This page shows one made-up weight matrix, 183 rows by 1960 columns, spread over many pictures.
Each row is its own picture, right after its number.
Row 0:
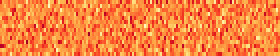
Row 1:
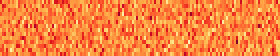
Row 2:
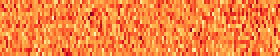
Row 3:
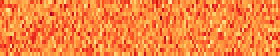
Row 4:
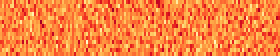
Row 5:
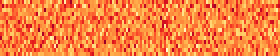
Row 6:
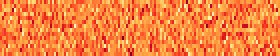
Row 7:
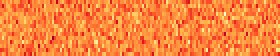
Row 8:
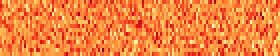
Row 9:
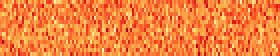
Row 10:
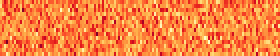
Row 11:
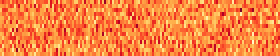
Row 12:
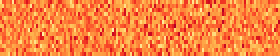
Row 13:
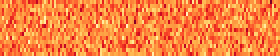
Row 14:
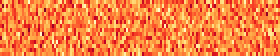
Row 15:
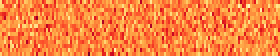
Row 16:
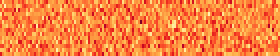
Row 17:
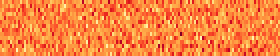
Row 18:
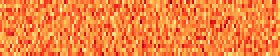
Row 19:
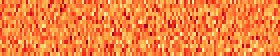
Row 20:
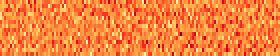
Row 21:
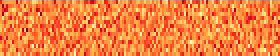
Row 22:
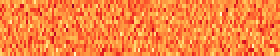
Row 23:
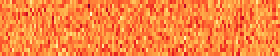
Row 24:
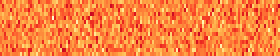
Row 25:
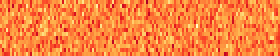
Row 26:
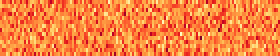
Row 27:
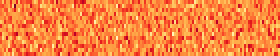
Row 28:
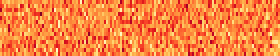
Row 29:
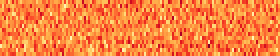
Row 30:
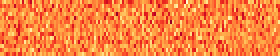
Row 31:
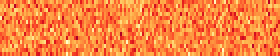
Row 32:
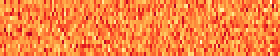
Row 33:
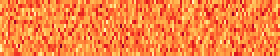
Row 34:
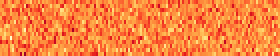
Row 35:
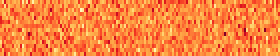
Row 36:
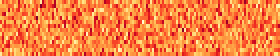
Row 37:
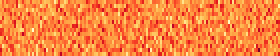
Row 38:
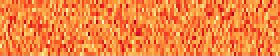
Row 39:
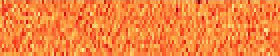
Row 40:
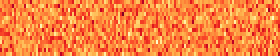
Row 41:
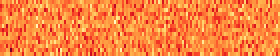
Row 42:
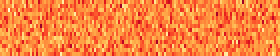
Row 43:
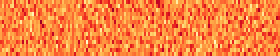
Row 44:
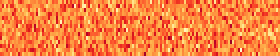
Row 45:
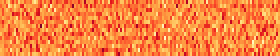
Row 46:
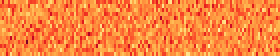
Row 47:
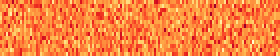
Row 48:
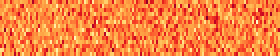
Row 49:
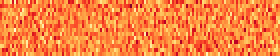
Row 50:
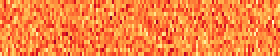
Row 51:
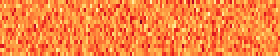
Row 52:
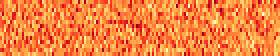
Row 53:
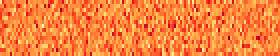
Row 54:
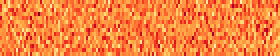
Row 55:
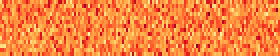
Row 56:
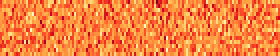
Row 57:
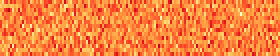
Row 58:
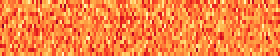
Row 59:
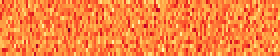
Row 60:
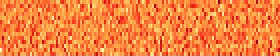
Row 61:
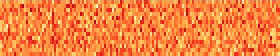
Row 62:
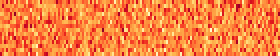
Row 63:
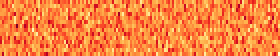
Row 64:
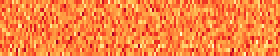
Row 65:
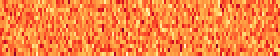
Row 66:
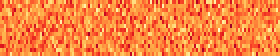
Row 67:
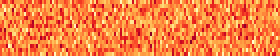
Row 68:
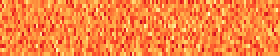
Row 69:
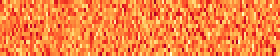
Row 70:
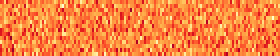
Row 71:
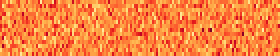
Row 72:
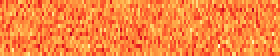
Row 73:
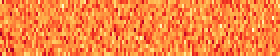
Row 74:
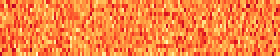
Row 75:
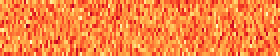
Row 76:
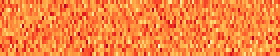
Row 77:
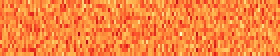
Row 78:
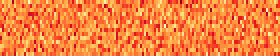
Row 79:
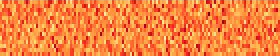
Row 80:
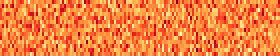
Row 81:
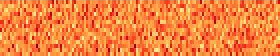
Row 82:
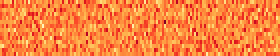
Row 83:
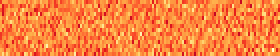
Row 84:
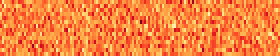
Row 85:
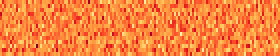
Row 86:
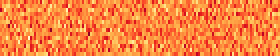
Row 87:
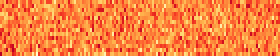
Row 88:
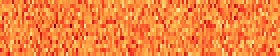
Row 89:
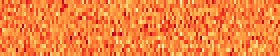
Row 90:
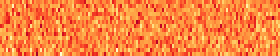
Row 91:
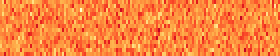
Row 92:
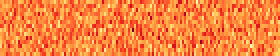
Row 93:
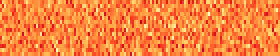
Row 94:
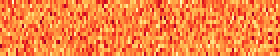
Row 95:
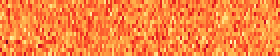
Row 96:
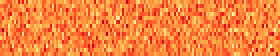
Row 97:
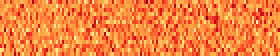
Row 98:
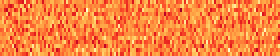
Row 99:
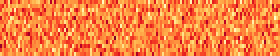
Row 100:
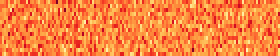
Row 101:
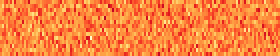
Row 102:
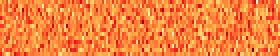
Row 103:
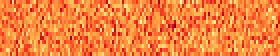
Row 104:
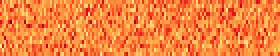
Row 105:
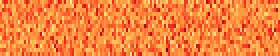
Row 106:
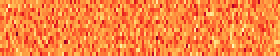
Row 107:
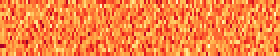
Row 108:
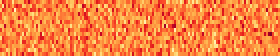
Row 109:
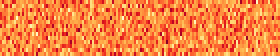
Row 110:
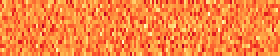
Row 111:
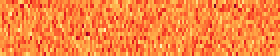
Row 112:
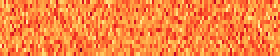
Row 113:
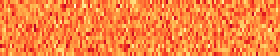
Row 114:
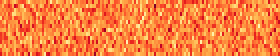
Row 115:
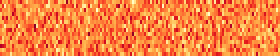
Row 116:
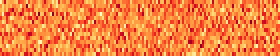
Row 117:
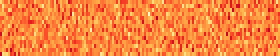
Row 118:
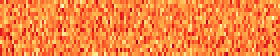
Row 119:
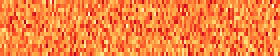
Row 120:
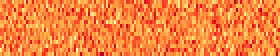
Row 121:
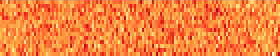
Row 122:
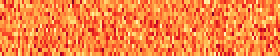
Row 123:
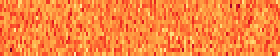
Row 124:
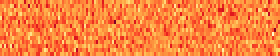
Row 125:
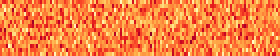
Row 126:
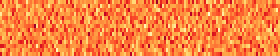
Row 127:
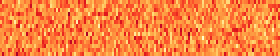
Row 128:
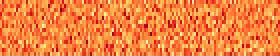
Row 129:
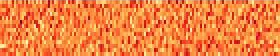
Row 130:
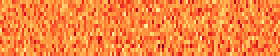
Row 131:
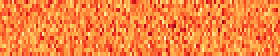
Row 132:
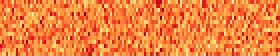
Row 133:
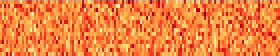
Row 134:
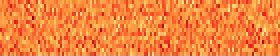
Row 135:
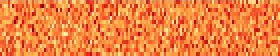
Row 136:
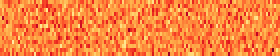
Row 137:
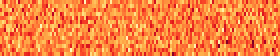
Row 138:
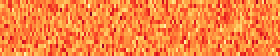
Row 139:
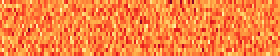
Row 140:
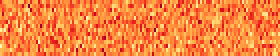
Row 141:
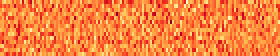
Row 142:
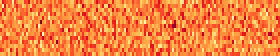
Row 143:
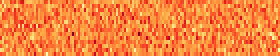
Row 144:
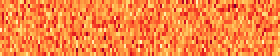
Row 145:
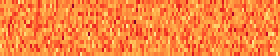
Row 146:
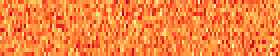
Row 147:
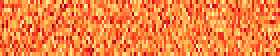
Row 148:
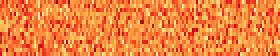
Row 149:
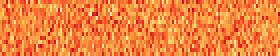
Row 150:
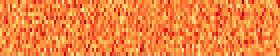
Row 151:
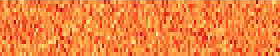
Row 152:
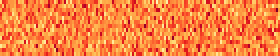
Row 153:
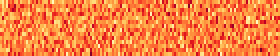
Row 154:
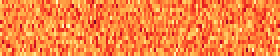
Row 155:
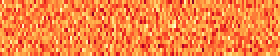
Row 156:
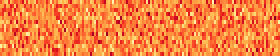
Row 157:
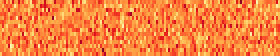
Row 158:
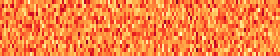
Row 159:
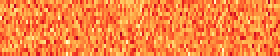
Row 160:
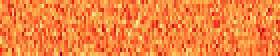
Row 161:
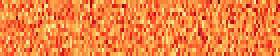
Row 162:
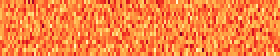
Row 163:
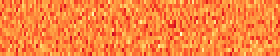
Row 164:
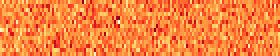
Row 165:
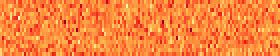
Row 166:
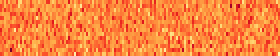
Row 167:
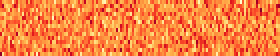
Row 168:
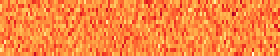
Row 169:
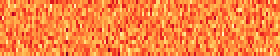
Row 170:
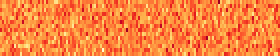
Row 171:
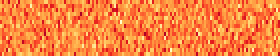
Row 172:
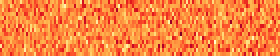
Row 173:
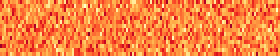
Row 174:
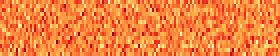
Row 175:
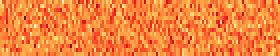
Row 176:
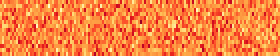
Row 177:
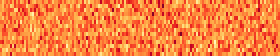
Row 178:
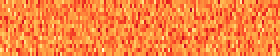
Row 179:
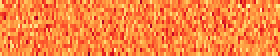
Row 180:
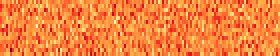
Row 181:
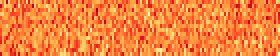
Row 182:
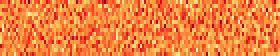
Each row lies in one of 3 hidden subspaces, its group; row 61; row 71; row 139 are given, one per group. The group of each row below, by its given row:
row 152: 139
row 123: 71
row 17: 139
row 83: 61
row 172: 139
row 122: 71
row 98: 61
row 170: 71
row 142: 139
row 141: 139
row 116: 61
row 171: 71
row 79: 139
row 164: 61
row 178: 71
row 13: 61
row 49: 139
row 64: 139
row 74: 71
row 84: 139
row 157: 71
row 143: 139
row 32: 61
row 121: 71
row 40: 71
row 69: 71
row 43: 139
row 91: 61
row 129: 139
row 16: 139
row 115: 139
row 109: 71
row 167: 71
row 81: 61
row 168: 61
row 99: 61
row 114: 61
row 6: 61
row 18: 139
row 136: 61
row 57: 139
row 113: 139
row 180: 61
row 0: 139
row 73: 71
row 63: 71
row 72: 61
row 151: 71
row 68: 139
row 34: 71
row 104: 61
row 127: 71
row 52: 61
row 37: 71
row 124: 61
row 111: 61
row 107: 139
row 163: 139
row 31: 61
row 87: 71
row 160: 71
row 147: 139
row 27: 71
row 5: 139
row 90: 71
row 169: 61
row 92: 61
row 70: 71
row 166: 71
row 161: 71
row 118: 71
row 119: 61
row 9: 71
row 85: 139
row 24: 71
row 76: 139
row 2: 71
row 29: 139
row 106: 61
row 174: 139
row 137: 61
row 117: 71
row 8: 61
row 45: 61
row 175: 71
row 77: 139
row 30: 139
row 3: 139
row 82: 139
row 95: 71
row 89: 139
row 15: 71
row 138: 71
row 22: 61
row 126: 139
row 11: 61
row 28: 61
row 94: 139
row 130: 139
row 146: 61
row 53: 139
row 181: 71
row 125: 61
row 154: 71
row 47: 61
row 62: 71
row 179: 71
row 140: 61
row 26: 139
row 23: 71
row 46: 139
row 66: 139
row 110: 139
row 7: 71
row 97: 61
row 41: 61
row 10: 71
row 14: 139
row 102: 71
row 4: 139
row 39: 61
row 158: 139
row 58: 139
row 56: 139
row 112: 61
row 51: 139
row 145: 61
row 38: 61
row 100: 71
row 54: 61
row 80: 139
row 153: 61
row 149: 71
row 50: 71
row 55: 139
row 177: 139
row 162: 139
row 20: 139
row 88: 61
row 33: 61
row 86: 61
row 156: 61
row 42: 71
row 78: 139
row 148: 71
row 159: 61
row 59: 139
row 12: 139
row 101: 139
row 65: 71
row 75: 61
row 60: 71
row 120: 61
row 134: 61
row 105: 139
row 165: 71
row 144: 61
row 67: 61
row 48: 61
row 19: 139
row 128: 139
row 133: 139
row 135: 71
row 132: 139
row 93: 139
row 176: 139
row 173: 139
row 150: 71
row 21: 61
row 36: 71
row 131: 139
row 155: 139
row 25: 71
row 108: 139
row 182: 139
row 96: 61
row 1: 71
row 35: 61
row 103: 139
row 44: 139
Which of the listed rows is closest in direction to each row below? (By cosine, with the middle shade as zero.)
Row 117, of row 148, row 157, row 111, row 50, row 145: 148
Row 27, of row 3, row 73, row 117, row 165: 117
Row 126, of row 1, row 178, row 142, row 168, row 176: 176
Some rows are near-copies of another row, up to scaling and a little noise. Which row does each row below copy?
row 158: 80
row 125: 67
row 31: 159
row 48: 97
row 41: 180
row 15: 179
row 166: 123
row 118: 70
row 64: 174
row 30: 141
